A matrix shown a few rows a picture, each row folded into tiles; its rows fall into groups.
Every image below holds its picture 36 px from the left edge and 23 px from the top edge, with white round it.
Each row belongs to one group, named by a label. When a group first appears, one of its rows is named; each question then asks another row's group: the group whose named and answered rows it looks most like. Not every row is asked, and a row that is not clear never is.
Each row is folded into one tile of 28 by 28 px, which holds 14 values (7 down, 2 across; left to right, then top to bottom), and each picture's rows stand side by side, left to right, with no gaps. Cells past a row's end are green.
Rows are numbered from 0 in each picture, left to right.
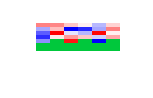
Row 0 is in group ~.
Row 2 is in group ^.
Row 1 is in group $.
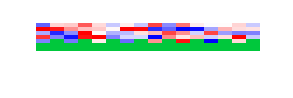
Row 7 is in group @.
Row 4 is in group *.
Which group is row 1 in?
~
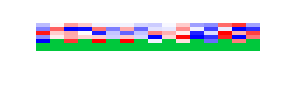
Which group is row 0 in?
^
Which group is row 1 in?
$
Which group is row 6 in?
~
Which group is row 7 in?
*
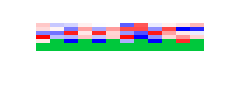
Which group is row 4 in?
^
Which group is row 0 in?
@
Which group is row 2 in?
^
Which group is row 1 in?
^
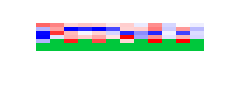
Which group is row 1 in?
$
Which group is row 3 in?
@
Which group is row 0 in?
~
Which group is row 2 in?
$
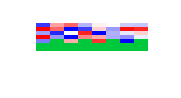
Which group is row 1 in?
*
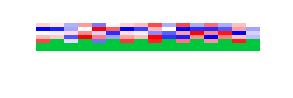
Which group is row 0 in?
$
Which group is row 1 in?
~
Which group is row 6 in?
*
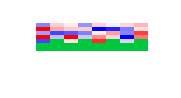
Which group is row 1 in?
@
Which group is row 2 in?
$
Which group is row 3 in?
~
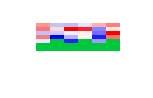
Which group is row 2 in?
~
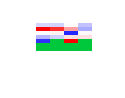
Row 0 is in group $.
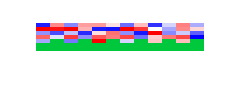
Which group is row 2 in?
$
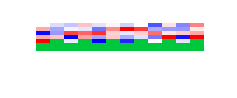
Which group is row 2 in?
^
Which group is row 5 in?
~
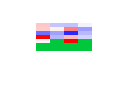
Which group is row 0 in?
@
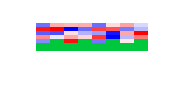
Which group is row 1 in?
$
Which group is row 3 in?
*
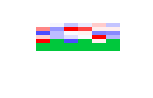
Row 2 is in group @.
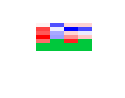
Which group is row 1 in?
$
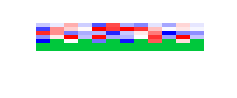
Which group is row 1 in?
@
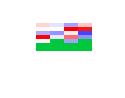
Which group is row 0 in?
@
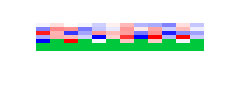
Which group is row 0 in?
^
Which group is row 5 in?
@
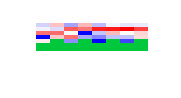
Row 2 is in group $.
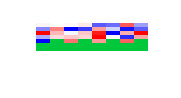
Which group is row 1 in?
$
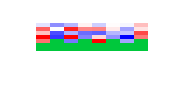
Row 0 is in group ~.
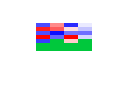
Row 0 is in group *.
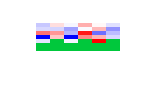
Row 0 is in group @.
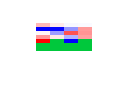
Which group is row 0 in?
$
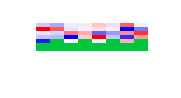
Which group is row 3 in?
*
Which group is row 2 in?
@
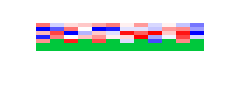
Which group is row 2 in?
$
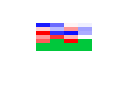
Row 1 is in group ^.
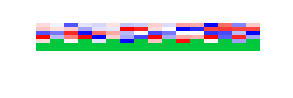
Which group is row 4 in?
@
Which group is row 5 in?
$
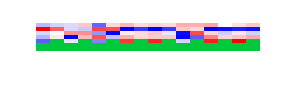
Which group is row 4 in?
$
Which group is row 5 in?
~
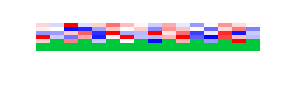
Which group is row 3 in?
@
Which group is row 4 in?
^
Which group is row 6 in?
~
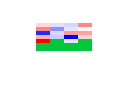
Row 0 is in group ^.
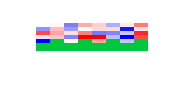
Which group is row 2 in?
@
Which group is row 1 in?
~
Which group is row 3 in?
~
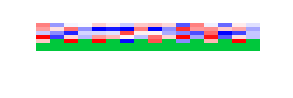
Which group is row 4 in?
$
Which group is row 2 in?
$
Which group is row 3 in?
^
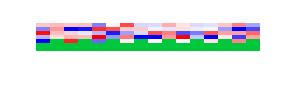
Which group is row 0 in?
^
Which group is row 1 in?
$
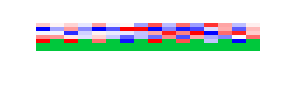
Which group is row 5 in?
*
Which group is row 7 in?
^
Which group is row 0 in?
$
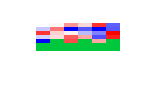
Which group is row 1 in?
$
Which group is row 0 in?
^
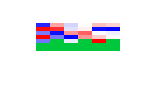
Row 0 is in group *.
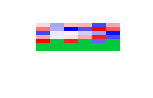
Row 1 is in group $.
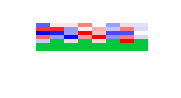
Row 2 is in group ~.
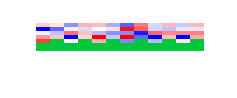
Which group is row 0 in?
$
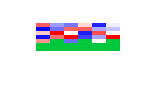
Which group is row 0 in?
*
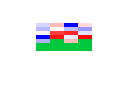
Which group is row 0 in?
~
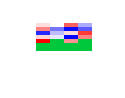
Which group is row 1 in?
*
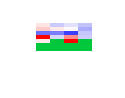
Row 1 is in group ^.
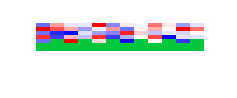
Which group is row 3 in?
^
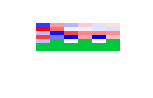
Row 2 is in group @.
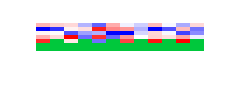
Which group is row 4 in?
$
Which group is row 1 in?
@
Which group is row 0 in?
$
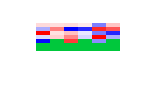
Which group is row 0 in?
^
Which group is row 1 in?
$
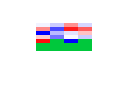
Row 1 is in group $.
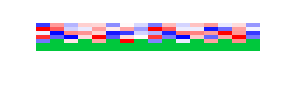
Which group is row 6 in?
*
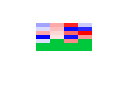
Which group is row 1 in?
*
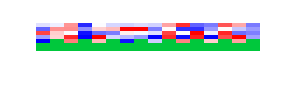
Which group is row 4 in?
~
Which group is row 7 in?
@
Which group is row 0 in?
^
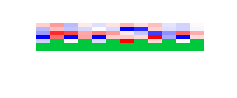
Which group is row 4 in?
@
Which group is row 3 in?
$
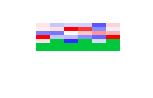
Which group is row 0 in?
@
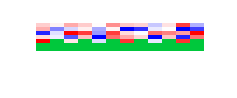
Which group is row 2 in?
~
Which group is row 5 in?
*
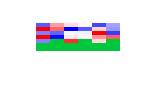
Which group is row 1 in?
$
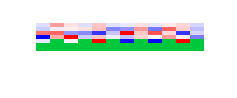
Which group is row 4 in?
^
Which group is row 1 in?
@
